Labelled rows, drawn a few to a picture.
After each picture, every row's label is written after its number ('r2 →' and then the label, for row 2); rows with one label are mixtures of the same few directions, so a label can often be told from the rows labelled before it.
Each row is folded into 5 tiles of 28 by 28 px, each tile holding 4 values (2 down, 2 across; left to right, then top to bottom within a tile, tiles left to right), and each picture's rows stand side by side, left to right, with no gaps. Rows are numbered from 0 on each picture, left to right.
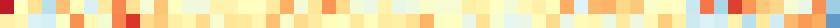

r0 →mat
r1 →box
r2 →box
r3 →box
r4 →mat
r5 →mat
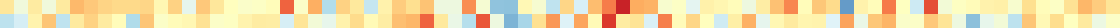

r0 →box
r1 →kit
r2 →mat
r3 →box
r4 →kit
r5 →box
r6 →mat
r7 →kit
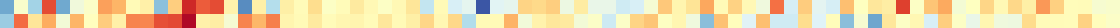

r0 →kit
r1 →kit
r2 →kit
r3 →kit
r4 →kit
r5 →mat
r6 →kit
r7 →kit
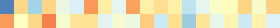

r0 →mat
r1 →kit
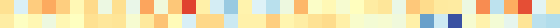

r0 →mat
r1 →box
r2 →mat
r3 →kit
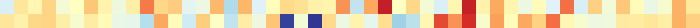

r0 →mat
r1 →mat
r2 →kit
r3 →kit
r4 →mat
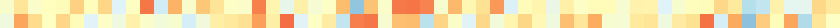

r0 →mat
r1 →mat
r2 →mat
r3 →mat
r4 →kit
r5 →kit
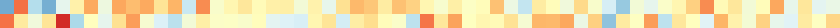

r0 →box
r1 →kit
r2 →box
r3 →kit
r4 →kit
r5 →mat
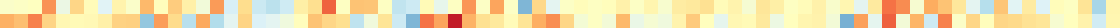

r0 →kit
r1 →mat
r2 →mat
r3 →kit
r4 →box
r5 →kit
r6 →kit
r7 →mat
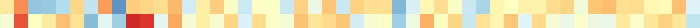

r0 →mat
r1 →kit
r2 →mat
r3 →kit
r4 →mat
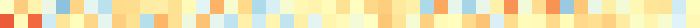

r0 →kit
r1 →mat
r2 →kit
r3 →box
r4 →mat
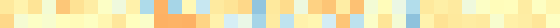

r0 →kit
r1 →mat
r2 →mat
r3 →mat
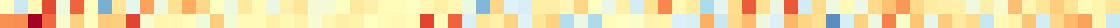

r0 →kit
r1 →box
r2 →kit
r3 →kit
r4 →kit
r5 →mat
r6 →kit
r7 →box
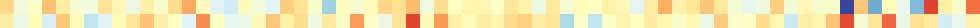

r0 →box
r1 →box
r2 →mat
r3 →box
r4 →kit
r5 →mat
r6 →mat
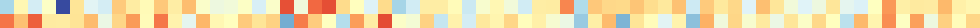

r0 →kit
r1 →box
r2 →box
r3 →kit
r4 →box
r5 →kit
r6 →kit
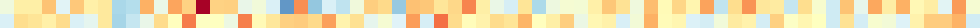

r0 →mat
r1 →kit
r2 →mat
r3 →box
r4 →mat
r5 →box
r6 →mat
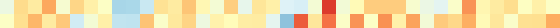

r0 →mat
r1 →mat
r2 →kit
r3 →kit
